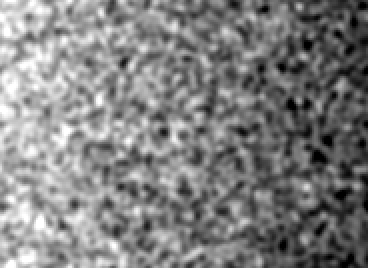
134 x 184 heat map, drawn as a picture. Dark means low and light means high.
No lone cell stands out from its neighbours. The field is mottled with small blotches. Values rise toward the left. Overall the values sit about 50% of the way up the scale. No regular stripes run through it. No single row or column stands out from its neighbours.
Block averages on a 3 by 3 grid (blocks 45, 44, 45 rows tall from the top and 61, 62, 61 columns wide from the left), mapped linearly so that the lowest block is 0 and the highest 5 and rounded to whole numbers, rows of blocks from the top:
5 2 0 / 5 3 0 / 5 2 0
